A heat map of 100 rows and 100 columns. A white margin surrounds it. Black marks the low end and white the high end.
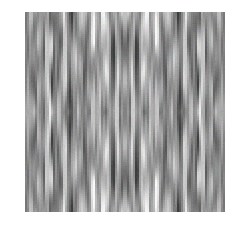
Grain: streaks running down. Mirror symmetry: left to right and top to bottom. Slope: none. Average level on the scale: 60%.
